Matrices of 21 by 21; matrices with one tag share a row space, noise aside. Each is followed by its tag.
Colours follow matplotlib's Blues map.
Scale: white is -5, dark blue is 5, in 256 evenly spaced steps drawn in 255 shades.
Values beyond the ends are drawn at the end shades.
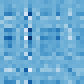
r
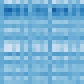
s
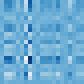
r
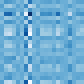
r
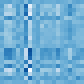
r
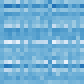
s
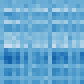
s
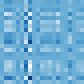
r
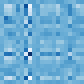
r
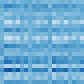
s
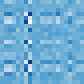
r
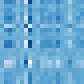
r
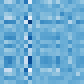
r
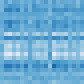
s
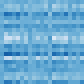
s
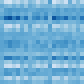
s
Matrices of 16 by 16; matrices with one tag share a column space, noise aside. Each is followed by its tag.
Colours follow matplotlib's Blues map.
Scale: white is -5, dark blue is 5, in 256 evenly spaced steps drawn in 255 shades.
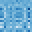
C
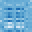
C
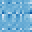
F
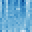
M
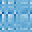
F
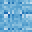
F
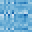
F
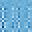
C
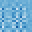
C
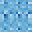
F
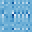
F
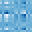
F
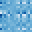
F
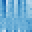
M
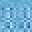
C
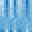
M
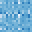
F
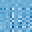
C
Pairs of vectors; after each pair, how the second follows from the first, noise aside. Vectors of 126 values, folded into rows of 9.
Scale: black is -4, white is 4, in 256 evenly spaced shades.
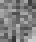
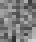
copied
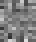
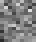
shuffled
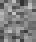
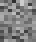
sign-scrambled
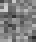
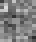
copied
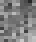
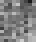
copied
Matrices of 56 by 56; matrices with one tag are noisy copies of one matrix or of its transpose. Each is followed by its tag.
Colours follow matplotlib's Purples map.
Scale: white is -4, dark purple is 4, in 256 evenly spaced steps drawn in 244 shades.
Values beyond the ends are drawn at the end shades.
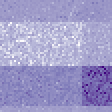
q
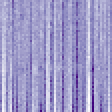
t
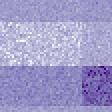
q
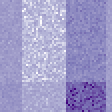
q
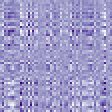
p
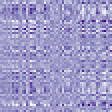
p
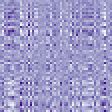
p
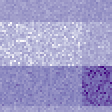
q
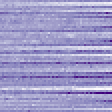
t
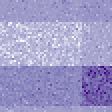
q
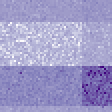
q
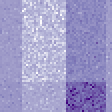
q
